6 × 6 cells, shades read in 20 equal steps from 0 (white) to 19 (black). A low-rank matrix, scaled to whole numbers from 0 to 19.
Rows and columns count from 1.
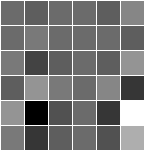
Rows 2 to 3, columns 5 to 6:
11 12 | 12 8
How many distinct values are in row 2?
3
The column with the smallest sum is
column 6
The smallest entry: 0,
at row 5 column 6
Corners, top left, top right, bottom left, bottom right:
11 9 10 6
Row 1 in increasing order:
9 11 11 11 12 12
